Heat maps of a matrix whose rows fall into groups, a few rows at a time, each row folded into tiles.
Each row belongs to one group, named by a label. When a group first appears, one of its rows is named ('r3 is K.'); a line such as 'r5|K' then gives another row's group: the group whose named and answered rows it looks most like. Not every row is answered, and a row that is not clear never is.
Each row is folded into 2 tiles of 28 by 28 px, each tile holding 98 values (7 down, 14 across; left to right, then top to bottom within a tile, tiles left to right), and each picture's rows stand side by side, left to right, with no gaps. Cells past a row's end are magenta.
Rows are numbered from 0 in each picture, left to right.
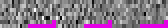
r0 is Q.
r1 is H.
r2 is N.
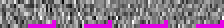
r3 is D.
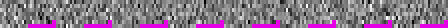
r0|Q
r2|Q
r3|H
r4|Q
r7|H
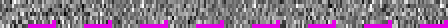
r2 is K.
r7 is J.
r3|H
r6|D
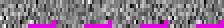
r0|H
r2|Q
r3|H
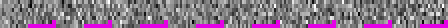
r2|N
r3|Q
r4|J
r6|N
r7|J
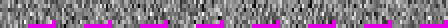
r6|Q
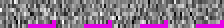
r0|Q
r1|J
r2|H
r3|N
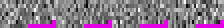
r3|Q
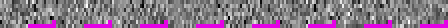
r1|K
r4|H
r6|N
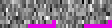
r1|D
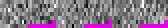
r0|Q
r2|K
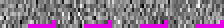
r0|H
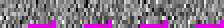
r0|H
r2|D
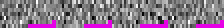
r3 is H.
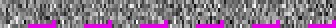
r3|J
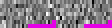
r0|J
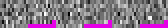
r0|J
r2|N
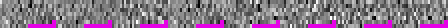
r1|H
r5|D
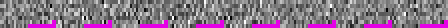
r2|N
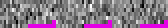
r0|Q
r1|D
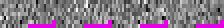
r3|D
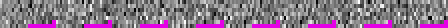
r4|H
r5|H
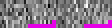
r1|K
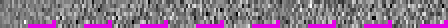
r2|H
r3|Q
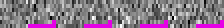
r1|N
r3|H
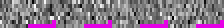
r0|D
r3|H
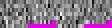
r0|J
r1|H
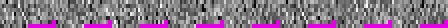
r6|K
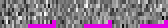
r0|J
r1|K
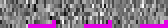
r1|J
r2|K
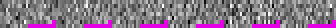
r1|K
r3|H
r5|J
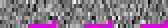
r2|H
